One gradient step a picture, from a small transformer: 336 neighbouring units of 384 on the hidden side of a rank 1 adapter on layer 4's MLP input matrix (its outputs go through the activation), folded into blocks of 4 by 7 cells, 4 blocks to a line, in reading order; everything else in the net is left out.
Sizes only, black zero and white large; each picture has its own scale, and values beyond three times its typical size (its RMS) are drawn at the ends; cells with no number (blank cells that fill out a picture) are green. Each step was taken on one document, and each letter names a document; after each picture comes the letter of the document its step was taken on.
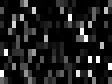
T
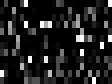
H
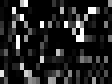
H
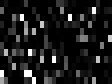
T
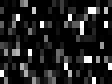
H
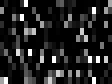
T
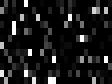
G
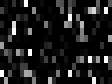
G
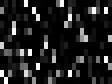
G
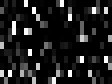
G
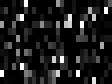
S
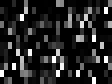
S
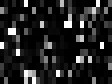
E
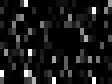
T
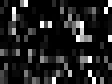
H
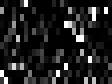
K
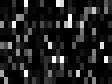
S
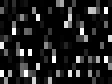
G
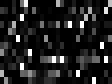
S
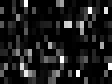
S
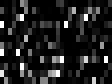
S
